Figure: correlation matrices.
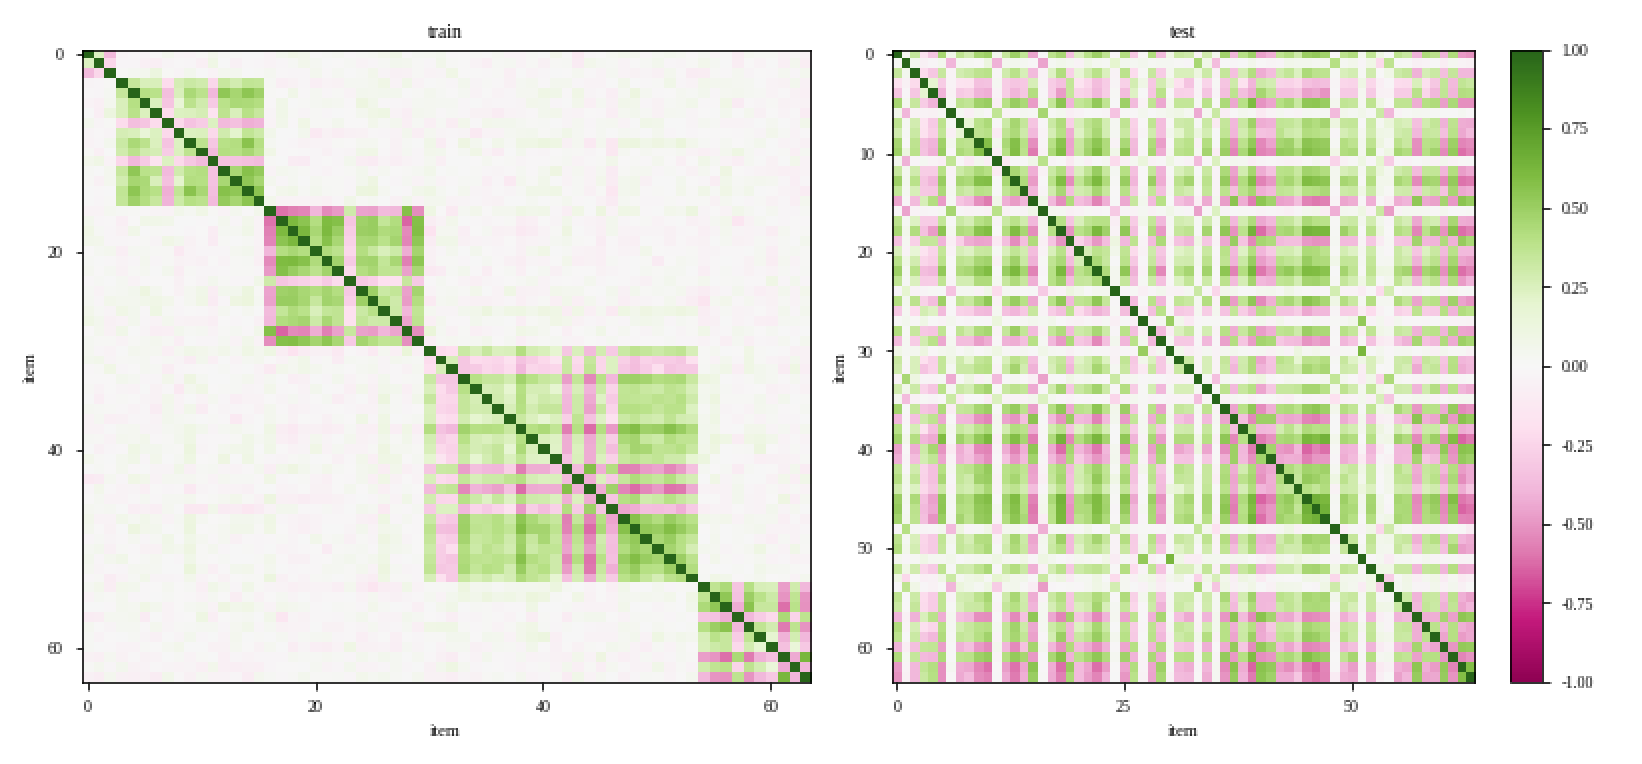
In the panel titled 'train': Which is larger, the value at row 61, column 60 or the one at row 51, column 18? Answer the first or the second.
the second
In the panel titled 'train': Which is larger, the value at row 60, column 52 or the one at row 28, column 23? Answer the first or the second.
the second
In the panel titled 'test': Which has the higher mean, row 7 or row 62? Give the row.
7
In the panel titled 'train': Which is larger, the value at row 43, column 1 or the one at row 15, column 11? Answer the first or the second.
the first
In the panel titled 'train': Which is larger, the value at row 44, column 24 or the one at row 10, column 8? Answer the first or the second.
the second
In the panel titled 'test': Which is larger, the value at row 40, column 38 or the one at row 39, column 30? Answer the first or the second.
the second
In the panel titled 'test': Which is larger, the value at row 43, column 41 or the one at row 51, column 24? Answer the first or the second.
the second
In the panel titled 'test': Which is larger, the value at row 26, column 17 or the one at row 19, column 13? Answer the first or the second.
the first
